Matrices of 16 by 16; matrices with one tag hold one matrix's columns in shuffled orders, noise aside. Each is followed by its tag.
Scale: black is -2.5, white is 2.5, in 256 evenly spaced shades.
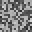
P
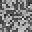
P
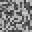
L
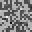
P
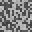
L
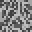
L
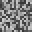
P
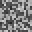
L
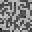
L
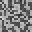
P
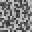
L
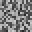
P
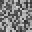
P
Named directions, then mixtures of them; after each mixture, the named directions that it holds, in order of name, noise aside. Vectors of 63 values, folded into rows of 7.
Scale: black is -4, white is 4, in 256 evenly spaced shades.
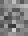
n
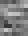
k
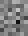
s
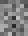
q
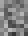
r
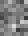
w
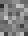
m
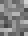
k, m, w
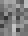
n, q, w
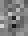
q, s, w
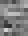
k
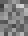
m, n, q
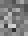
n, r
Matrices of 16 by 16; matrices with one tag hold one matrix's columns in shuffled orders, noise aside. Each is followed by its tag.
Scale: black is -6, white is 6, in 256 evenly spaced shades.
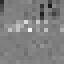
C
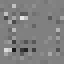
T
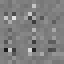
T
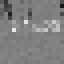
C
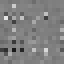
T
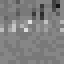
C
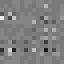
T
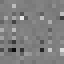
T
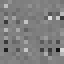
T
